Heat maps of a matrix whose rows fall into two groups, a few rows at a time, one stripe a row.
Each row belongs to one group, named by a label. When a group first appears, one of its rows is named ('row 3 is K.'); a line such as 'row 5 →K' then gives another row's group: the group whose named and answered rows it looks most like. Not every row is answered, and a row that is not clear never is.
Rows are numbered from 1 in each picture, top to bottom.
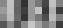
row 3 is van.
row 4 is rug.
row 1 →van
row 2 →van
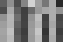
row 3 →van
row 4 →van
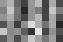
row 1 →van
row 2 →van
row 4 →rug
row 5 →van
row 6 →rug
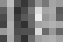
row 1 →van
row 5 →van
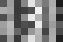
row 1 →rug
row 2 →van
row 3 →rug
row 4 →van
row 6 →rug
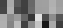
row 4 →van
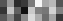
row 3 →rug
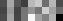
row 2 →rug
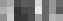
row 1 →van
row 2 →van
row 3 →van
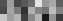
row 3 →van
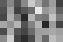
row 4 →van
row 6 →van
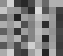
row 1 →van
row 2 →van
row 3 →rug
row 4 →van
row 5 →rug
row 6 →van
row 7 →rug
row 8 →van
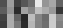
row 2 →rug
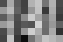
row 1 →rug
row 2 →van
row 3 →rug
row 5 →rug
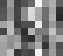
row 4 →van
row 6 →van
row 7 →van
